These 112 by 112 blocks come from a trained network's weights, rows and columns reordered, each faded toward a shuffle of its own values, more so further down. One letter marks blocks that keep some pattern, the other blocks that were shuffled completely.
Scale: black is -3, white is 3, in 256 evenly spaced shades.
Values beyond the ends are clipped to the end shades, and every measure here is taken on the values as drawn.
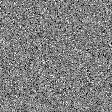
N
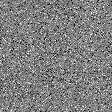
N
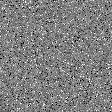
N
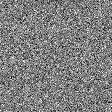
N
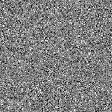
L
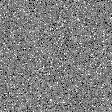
N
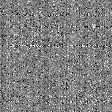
L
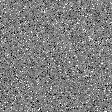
N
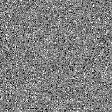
L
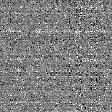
L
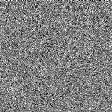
L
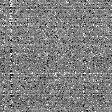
L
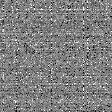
L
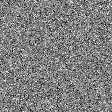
N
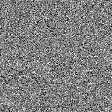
L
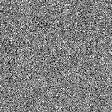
L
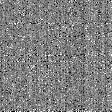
L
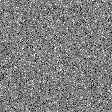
N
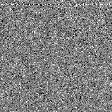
L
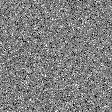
N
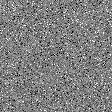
N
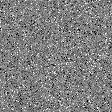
N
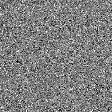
L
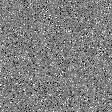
N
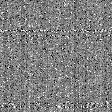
L
